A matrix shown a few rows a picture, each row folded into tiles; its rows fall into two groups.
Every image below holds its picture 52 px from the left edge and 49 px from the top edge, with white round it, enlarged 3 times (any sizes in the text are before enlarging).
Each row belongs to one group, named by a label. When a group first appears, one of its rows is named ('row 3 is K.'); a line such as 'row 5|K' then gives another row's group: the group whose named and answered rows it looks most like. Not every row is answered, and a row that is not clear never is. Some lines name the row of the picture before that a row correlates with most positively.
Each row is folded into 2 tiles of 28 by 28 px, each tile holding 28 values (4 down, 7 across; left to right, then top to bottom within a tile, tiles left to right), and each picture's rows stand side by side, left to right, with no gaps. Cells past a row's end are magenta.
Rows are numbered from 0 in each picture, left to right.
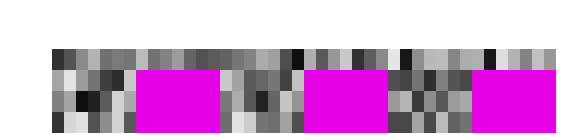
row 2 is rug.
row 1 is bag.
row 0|bag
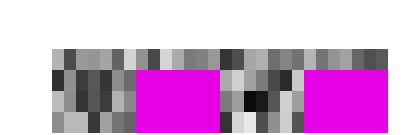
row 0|rug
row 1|bag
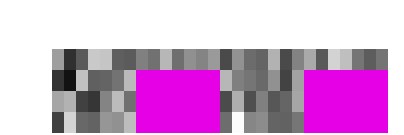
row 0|rug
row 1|bag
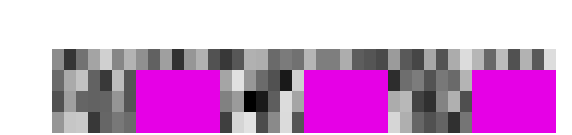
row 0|rug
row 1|bag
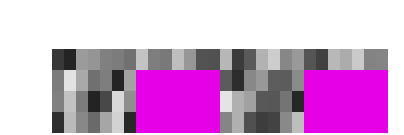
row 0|bag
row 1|rug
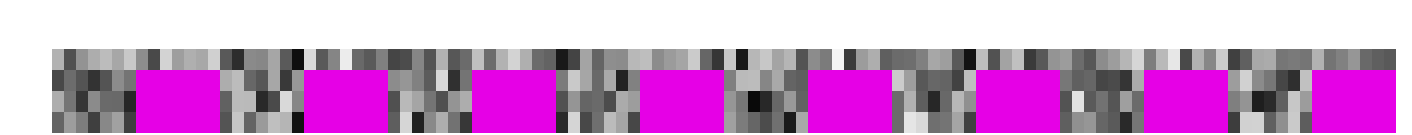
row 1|bag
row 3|bag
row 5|bag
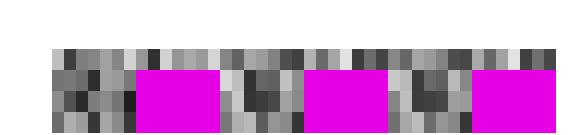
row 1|bag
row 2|bag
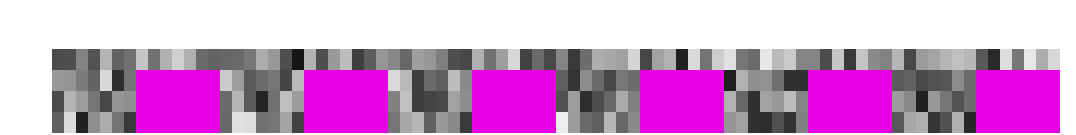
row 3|rug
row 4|rug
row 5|rug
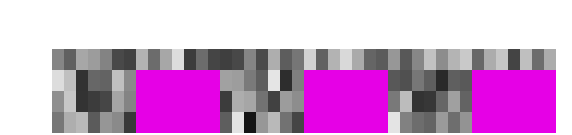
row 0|bag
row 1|bag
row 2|rug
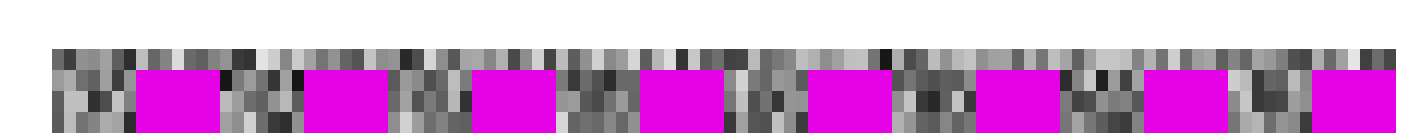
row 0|bag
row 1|rug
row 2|rug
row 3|rug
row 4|bag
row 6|rug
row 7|bag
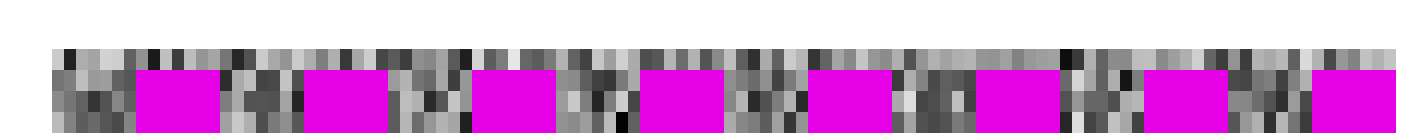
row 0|rug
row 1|rug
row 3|rug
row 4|rug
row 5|rug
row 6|bag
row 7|rug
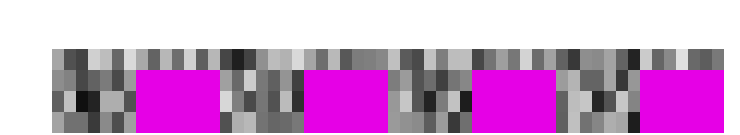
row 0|rug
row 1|rug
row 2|rug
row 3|bag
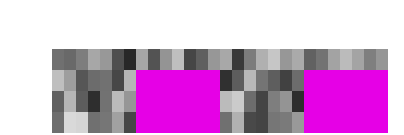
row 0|bag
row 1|rug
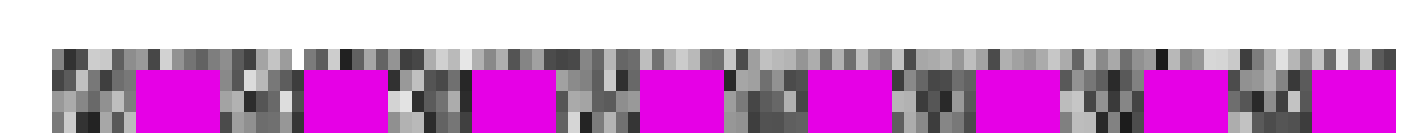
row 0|rug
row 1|rug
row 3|bag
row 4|rug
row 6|rug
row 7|rug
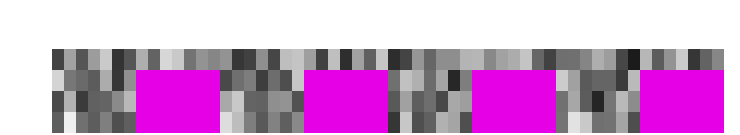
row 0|bag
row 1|rug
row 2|bag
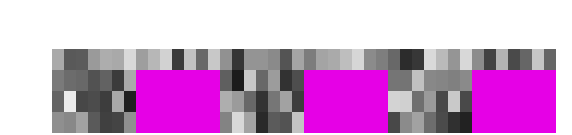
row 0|rug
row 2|rug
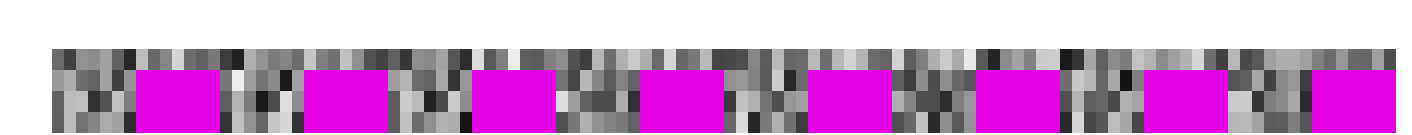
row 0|bag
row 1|bag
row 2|bag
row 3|rug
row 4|bag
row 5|rug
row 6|bag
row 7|rug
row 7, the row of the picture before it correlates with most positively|2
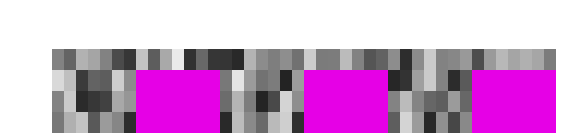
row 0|bag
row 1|bag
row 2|rug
